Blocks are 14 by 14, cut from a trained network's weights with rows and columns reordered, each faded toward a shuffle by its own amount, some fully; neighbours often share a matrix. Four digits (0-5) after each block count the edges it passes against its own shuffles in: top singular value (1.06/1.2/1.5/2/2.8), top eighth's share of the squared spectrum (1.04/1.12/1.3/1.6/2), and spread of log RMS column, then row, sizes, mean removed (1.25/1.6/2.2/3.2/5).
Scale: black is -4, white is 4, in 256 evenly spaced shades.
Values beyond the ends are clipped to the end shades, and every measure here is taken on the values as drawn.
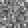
0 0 0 0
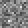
0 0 0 0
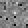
1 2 0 0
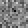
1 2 0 0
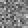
0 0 0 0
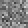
0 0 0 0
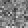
1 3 0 0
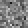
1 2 0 0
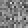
2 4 1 1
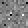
1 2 0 0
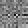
3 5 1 2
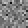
1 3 0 1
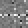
2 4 0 1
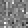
2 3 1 0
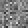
2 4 1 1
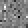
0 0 1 0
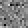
1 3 0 0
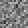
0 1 0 0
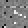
0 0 0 1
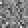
2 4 0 1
